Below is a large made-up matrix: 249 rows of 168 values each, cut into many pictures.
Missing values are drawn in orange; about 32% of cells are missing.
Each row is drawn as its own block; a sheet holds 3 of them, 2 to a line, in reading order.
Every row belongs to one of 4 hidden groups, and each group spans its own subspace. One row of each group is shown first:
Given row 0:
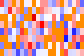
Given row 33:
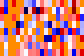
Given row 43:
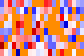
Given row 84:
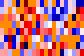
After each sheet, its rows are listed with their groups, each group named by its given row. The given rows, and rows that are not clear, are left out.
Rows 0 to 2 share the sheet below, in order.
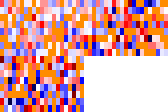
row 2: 43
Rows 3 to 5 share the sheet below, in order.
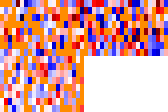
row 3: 84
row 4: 33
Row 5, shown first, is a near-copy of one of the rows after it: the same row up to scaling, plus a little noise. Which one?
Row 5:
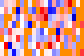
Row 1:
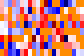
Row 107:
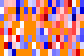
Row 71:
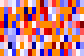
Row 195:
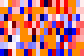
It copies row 107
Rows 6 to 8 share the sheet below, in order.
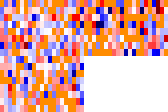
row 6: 84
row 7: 33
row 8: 0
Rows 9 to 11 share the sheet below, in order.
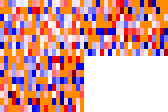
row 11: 84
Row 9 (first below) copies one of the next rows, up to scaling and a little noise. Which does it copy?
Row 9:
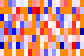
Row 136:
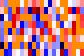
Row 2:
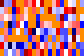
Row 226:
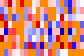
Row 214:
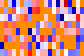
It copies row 136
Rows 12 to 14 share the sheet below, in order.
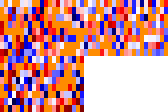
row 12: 33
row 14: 33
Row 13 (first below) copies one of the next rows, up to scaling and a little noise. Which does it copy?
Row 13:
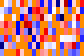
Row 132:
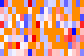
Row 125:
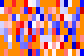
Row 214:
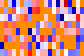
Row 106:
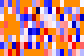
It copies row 214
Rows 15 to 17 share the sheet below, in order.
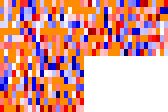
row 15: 43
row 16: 84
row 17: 33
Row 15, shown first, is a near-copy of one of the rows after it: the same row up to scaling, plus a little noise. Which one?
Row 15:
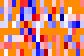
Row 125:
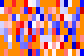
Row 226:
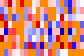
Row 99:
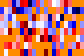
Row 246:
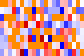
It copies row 99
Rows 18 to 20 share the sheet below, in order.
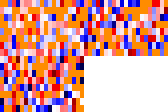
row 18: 84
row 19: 84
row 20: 84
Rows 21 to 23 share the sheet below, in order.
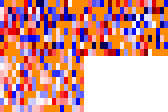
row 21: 0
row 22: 43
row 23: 84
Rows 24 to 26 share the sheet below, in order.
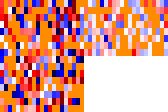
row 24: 33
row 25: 84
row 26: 84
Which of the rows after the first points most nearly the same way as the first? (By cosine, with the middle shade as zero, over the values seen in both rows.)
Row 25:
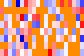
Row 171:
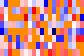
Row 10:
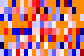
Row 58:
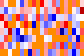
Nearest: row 58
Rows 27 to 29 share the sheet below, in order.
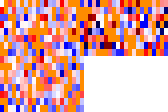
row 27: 33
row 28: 84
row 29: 0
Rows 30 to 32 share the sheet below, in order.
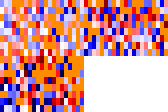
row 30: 33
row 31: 0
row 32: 0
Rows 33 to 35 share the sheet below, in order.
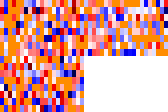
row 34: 84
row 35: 84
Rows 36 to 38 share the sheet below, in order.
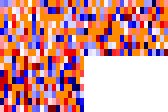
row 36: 33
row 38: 84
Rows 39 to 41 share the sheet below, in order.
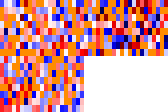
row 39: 84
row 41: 84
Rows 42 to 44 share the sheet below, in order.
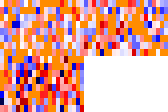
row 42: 33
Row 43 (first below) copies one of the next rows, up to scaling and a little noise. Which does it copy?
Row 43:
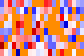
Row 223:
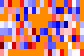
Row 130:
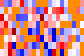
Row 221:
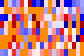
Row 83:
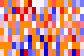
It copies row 223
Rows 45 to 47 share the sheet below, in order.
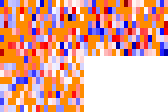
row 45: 0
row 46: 0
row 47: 43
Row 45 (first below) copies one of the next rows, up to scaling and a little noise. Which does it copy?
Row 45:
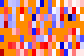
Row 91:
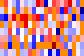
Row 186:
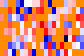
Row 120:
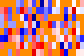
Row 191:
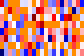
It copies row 120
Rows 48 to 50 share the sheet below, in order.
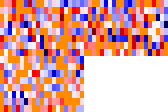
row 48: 43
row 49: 0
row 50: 84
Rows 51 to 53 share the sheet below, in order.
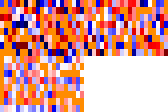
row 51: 43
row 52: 84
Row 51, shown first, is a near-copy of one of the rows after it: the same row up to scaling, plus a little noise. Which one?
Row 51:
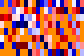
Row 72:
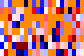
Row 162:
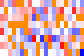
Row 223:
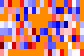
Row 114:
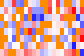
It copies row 72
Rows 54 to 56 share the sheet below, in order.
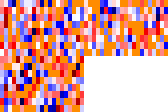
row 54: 0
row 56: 84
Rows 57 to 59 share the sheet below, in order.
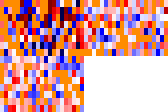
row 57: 0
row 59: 33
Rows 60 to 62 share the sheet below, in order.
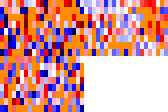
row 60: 0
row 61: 43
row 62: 33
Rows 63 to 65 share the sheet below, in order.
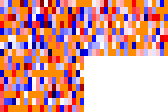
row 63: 0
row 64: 0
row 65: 33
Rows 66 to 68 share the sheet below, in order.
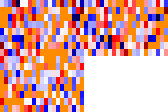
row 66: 84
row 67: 84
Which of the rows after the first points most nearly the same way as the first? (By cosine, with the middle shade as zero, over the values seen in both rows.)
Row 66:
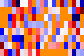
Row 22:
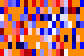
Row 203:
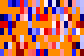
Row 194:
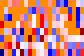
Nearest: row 203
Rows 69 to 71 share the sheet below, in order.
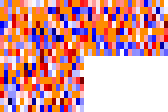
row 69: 33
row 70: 0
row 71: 0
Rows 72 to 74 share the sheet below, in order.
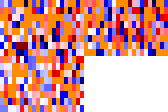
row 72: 43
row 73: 33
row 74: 84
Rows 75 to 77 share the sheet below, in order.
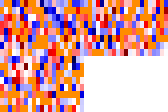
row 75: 84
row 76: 84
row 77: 33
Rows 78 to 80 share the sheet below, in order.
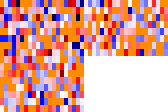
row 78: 84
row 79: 84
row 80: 43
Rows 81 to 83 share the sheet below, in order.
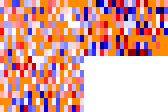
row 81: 33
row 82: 43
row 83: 43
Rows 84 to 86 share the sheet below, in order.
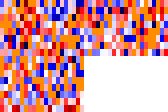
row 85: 33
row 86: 33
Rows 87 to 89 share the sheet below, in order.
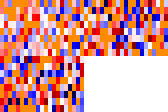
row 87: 84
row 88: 0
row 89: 43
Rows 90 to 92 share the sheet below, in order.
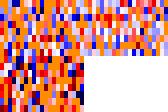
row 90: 33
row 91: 0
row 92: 0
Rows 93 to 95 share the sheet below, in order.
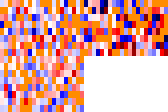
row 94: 0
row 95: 84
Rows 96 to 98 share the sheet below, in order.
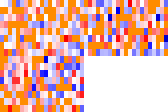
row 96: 84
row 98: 33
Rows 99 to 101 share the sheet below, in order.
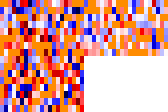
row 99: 43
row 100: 33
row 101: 84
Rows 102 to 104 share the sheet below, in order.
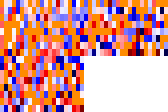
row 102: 33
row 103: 43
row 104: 84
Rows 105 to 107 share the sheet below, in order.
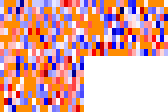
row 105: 0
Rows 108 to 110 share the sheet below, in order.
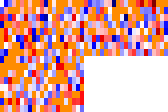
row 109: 43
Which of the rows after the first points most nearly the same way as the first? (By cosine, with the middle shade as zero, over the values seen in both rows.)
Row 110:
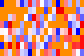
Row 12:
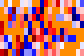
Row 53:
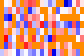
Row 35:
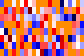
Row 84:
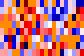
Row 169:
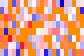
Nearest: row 53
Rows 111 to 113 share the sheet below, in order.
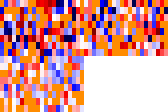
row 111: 84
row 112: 0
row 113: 84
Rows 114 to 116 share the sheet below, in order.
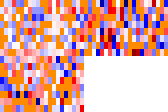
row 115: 84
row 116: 84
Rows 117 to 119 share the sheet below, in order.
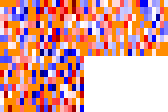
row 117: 33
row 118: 84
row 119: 33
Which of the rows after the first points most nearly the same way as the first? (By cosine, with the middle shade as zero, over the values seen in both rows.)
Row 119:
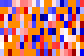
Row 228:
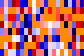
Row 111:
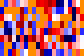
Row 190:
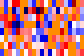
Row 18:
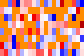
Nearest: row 228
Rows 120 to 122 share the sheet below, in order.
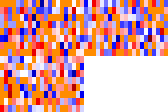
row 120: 0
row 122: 0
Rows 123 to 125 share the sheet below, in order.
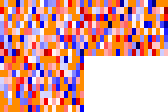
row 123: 84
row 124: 0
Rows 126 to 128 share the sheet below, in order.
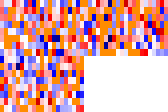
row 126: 43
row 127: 84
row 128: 0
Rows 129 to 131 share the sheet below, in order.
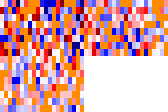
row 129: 84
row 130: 43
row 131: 33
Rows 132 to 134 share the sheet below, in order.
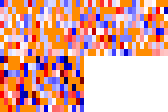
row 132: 43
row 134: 43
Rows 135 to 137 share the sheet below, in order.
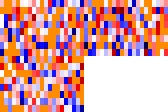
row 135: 0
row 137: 84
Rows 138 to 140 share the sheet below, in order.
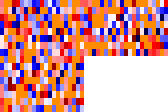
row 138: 33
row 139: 33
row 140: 43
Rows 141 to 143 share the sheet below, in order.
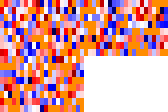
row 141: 33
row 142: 84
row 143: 84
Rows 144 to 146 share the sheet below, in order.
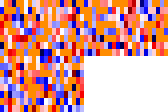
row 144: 84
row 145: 84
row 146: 0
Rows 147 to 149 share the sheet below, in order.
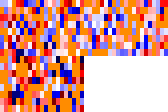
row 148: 84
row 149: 84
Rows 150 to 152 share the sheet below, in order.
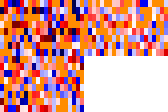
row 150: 33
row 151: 84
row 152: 84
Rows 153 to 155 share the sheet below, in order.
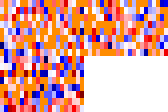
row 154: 84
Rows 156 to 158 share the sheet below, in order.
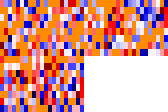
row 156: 84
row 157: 84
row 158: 0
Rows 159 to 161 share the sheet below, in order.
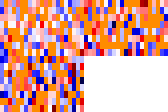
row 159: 84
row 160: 84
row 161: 0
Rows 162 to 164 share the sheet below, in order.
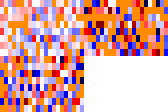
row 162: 43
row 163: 33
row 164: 84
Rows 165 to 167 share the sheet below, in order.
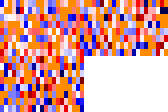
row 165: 0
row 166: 84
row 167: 0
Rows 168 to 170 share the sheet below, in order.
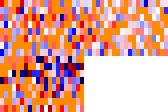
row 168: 0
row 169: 84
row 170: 0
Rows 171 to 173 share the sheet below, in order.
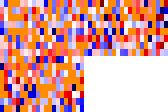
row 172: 84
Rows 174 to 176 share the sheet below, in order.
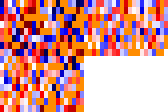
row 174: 84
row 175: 33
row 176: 33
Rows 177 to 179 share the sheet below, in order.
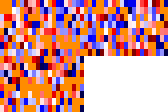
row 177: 84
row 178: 84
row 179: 33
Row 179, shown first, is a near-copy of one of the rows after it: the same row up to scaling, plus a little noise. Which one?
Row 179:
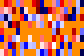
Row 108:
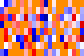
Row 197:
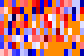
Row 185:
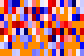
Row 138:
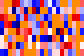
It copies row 197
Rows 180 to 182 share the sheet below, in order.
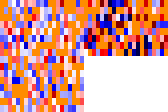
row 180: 84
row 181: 84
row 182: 33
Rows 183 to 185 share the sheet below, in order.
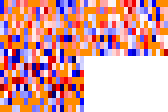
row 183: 84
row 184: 84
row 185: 33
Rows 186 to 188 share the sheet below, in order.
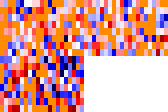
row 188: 33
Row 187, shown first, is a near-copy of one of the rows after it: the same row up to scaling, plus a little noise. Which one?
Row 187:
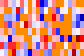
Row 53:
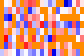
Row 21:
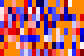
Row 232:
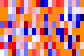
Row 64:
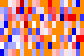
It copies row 232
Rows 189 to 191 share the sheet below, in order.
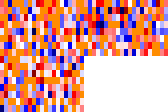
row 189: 0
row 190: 33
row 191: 0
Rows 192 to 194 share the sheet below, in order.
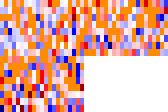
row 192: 0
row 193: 84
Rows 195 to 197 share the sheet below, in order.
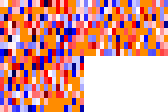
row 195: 0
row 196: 0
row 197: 33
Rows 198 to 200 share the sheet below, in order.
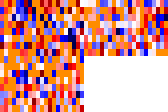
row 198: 43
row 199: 43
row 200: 0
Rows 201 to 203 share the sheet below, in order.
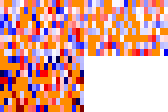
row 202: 84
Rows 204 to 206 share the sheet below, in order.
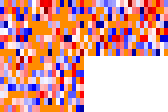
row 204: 84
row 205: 33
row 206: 0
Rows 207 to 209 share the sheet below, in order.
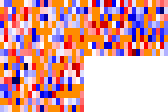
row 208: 43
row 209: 33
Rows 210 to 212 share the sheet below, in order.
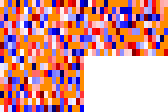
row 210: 84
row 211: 0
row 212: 43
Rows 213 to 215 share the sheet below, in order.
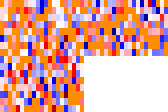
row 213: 0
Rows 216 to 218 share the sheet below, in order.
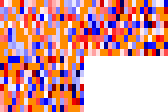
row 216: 0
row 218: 33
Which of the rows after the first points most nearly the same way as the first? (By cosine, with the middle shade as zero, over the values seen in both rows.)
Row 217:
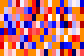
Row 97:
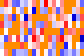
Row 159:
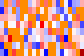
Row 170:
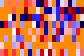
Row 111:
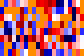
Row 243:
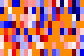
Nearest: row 170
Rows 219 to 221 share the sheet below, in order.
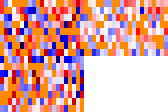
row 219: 84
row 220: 33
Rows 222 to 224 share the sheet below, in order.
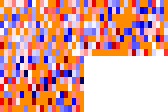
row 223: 43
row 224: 0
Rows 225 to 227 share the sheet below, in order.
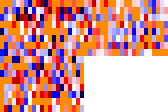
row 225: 0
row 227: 33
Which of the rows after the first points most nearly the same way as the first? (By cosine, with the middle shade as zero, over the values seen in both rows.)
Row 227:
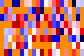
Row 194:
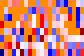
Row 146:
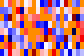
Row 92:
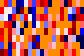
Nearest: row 194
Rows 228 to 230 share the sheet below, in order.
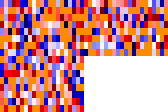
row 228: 43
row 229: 0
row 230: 33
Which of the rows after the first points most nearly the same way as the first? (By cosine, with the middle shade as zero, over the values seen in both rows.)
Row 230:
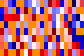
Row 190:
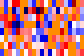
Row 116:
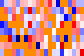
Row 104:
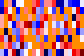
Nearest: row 104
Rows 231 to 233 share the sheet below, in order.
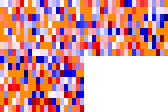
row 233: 0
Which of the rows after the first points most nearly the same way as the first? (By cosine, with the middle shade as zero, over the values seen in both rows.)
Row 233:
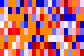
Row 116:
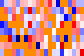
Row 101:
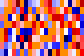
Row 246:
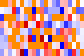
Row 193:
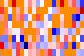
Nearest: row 193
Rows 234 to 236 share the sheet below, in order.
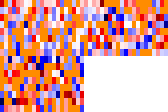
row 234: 43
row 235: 84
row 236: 43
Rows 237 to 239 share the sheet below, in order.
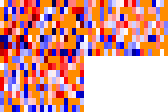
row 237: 84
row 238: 84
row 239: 33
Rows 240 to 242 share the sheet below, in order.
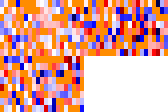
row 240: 84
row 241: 33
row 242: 43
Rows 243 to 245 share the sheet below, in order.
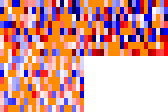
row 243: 33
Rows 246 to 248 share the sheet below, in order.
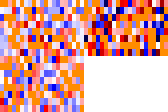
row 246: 43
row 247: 43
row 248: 84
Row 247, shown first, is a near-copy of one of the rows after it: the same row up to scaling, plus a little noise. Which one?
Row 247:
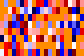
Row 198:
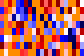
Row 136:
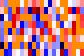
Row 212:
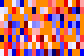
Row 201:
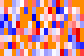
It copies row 212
